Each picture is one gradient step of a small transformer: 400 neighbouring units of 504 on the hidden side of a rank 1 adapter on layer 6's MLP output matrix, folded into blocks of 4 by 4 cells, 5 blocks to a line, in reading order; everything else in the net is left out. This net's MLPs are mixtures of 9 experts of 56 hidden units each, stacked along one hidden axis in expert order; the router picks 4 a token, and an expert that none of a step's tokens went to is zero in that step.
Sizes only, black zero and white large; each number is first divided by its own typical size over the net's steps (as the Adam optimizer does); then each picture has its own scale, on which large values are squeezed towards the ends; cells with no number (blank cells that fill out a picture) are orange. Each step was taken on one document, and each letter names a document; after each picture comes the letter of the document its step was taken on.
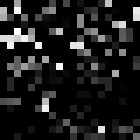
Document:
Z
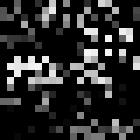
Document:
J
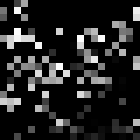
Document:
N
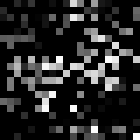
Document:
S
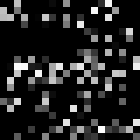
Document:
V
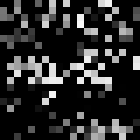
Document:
J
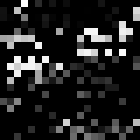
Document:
N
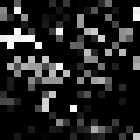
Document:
Z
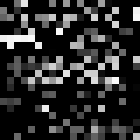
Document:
S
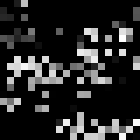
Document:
N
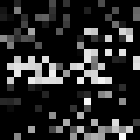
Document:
V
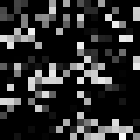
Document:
J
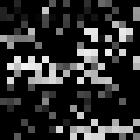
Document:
V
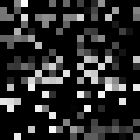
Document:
S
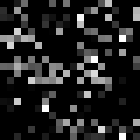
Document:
Z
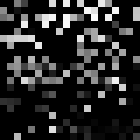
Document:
S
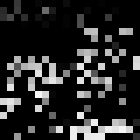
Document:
V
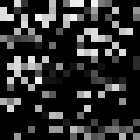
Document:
J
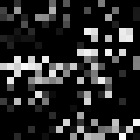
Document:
J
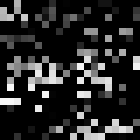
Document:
V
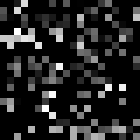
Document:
Z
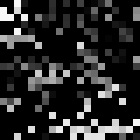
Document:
J
